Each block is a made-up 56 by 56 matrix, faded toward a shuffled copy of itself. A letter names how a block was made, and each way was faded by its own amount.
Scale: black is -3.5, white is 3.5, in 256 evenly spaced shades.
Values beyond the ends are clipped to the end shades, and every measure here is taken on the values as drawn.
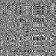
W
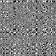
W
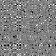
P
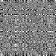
W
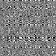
W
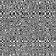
W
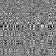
W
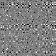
P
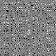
P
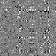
P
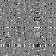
P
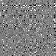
P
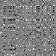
P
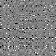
P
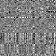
W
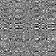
W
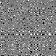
P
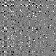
P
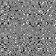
P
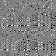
P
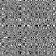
W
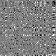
P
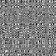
W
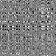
W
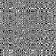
W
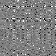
P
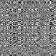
W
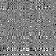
W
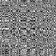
W
